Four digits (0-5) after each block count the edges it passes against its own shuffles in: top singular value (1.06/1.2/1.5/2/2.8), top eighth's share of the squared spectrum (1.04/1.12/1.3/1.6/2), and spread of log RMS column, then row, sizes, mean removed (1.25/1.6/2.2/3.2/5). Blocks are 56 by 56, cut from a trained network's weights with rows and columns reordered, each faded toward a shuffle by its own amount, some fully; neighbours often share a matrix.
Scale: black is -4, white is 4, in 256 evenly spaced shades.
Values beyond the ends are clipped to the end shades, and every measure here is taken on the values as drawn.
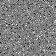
0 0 0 0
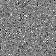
1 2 0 0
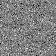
0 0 0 0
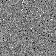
0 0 0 0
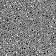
0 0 0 0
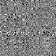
3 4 2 2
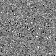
0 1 0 0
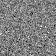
1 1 0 0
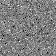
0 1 0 0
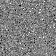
0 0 0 0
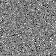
0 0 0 0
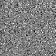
3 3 0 1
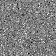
2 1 0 0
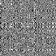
3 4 2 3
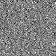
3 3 0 1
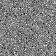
1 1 0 0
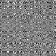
4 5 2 3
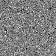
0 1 0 0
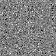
3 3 2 1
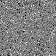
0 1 0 0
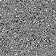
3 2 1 1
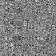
3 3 0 2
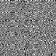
4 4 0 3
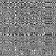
4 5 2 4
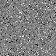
1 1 0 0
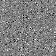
2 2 1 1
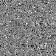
2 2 0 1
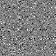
3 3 2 2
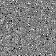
2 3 1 1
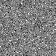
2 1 0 0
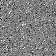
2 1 0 0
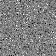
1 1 0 0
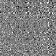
3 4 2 2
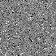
2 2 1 0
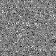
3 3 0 2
